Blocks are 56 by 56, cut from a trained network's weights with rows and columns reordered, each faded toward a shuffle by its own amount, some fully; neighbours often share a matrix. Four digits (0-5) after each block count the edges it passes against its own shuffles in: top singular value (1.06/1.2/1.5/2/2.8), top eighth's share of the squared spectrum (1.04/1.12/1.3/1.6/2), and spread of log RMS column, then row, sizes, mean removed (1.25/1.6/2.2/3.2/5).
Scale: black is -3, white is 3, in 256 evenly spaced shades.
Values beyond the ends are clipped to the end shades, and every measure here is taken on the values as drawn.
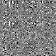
2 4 2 2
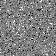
0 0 0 0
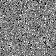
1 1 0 0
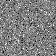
0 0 0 0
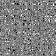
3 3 1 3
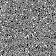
0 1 0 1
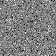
0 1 0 0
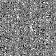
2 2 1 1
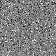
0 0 0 0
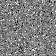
0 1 0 0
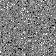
1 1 0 0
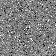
0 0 0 0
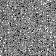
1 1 0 0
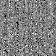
2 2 1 1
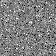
0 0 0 0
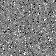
0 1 0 0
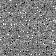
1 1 0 0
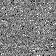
0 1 0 0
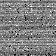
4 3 1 1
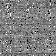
2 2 2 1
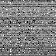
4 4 2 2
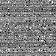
3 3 2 2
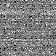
3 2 1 1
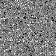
1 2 1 1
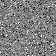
0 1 0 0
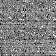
2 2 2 0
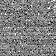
2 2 1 0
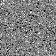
1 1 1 0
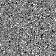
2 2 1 0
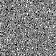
1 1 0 0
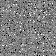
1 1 0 0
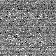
2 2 0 0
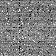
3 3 2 0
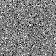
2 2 0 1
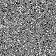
1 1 0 0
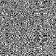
3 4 0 2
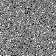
0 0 0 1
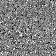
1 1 0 1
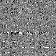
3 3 1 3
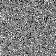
2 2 0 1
